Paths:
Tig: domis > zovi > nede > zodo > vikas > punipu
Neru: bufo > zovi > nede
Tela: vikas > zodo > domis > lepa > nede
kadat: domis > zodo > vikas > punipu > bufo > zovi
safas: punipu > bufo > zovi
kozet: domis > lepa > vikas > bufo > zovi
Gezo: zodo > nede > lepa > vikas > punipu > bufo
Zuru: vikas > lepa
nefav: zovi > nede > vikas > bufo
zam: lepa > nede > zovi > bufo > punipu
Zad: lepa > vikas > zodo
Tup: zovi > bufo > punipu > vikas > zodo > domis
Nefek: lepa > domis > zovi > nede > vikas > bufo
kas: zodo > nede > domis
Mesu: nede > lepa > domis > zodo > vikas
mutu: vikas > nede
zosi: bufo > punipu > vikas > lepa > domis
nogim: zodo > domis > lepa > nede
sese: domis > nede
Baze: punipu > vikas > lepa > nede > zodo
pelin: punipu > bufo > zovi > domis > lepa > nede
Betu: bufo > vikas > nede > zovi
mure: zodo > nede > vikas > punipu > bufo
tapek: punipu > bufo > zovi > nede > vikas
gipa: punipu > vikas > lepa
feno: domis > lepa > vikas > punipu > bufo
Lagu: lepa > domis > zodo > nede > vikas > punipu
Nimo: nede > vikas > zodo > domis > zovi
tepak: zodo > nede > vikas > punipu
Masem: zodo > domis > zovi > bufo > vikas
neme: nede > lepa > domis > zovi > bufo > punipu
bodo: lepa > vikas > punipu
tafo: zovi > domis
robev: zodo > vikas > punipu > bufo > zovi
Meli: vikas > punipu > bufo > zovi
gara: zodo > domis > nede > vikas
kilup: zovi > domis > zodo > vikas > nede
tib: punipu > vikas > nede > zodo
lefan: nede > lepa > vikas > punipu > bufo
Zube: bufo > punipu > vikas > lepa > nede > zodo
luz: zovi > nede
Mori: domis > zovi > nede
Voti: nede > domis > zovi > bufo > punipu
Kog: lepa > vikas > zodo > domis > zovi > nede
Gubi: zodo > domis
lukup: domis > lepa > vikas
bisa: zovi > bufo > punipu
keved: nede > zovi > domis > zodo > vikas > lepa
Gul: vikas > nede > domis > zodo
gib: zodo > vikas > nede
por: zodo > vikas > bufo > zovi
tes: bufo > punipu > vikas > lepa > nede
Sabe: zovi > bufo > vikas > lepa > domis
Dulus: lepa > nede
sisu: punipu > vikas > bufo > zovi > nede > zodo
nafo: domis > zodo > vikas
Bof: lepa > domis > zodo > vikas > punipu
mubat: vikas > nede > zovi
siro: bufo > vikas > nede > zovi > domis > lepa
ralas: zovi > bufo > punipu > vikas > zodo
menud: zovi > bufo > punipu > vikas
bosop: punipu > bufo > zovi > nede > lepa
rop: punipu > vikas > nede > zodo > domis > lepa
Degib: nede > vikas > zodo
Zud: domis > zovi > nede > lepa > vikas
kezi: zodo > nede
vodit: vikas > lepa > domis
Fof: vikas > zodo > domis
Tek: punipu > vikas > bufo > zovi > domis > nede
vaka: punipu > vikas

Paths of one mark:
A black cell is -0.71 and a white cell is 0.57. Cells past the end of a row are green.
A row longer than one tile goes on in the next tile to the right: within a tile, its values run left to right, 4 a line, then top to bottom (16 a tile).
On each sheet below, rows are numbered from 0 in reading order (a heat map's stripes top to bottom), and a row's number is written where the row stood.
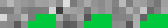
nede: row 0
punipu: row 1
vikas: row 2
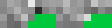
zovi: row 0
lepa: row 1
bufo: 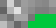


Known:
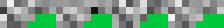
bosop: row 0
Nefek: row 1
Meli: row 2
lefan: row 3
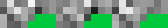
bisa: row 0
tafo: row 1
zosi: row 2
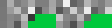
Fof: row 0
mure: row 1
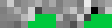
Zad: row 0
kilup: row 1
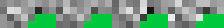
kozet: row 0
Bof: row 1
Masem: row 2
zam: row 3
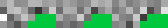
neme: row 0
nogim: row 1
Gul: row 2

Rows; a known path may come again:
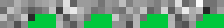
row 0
sese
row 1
zosi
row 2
mutu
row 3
menud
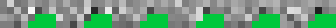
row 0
gib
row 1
Nimo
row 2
Bof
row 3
Zad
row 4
nogim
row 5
kozet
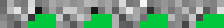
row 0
Masem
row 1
Nefek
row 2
bisa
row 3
Gul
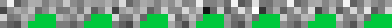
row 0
Baze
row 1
kezi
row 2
rop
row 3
nefav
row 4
robev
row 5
Gezo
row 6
mure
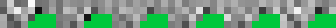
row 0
Tup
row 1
nafo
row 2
vodit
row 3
Tela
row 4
Mesu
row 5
siro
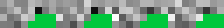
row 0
Kog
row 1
keved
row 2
neme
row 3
zam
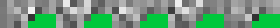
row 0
Fof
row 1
Meli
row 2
feno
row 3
safas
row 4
Gubi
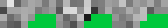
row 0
gipa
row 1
kadat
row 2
Zuru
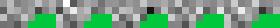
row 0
Lagu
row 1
Zube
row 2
Zud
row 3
Degib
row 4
Neru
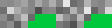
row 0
lukup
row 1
tepak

